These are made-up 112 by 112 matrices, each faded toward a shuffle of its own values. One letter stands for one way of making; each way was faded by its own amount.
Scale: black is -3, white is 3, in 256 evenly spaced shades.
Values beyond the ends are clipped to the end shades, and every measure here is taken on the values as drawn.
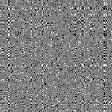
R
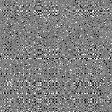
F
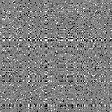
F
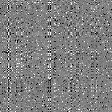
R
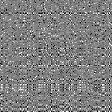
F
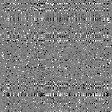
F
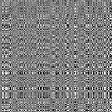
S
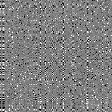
R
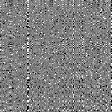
R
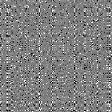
R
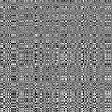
S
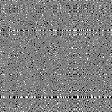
F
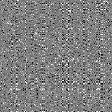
R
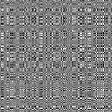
S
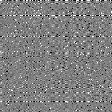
F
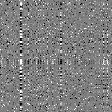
R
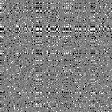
F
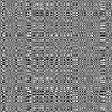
S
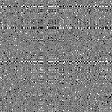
F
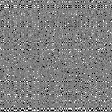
F
